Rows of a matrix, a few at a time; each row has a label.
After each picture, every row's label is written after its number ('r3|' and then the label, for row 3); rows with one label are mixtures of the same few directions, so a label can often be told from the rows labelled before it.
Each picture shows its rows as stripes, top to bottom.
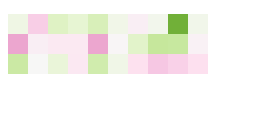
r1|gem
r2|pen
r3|pen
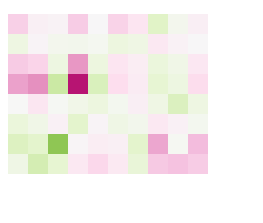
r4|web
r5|web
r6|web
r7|web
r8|gem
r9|web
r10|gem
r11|gem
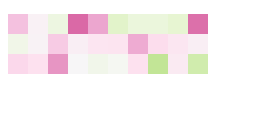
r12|pen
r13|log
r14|gem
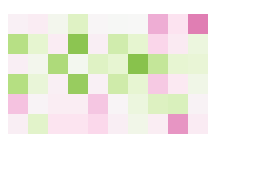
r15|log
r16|web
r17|log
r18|web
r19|pen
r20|gem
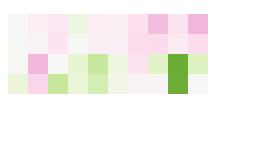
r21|log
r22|log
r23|gem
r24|gem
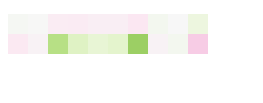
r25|log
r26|log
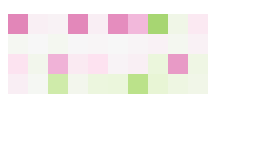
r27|web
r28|gem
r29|gem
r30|log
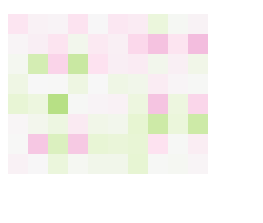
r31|web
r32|log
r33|web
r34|web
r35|gem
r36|log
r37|web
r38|log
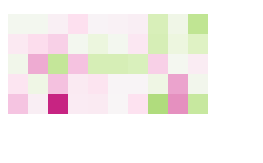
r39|log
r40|gem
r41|web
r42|gem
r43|gem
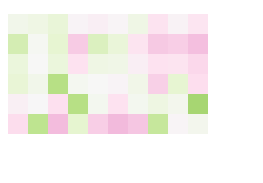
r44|gem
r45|pen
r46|pen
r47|gem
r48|pen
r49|web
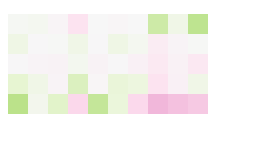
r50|log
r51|web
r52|log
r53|web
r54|pen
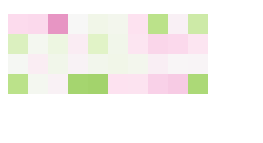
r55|gem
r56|pen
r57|web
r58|pen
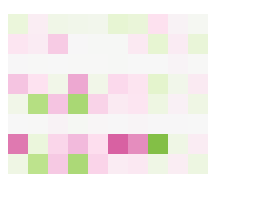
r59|web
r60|gem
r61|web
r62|web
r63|web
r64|web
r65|web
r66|web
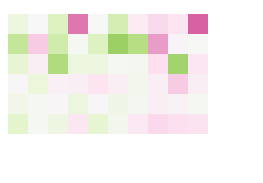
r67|pen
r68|web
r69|gem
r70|gem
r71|web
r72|pen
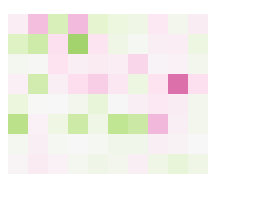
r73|web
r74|web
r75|log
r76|gem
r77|pen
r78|web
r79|web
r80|gem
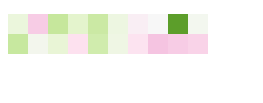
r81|gem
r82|pen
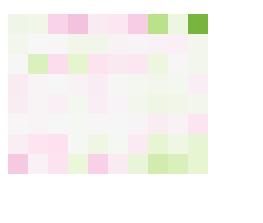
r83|log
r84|pen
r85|web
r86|pen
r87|pen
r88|log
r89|gem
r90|pen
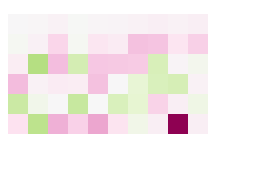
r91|log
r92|log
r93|web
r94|pen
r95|web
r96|gem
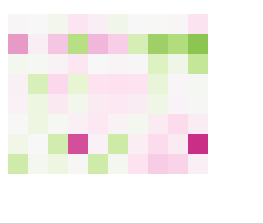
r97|pen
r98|pen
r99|log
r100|web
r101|web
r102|gem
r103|pen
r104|pen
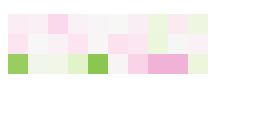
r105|gem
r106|web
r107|pen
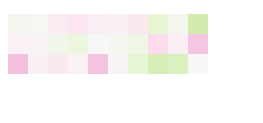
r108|log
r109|log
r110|pen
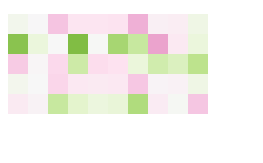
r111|log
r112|web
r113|pen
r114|log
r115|log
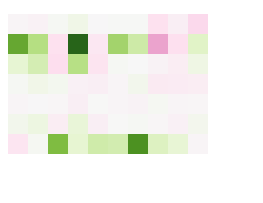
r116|log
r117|web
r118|web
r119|gem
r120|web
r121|web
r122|log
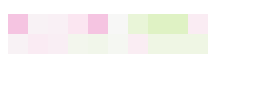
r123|pen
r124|gem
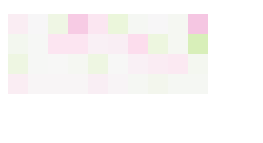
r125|pen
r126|log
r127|pen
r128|pen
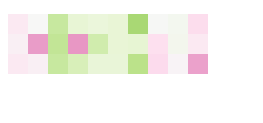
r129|log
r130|web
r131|log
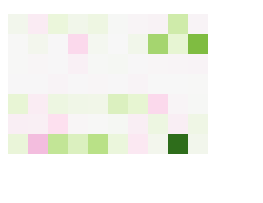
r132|gem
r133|log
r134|pen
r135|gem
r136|web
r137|gem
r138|gem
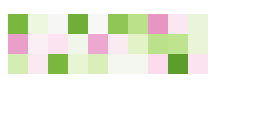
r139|web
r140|pen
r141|gem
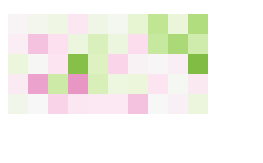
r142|log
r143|gem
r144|pen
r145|web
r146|log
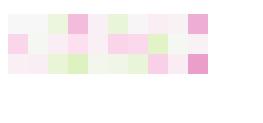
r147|pen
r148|web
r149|log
